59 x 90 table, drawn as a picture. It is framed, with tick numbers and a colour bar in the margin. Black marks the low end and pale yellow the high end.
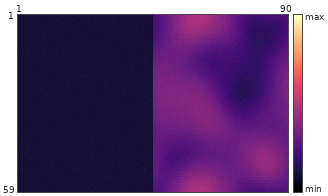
It is made of 1 by 2 panels. Panel 1,1: very low, flat. Panel 1,2: low, smooth.
